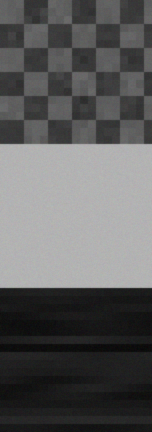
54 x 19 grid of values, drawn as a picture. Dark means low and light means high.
It is made of 3 by 1 panels. Panel 1,1: low, checkered. Panel 2,1: high, flat. Panel 3,1: very low, streaked across, faint in contrast.
